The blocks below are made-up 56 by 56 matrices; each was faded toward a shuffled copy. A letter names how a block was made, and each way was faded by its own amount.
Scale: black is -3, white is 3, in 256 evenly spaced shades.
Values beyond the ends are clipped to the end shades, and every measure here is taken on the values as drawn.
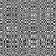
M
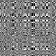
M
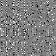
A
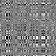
M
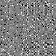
A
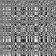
M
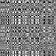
M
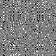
A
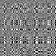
M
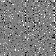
A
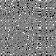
A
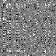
A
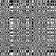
M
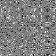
A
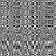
M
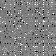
A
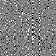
A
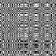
M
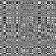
M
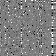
A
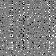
A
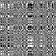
M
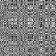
M
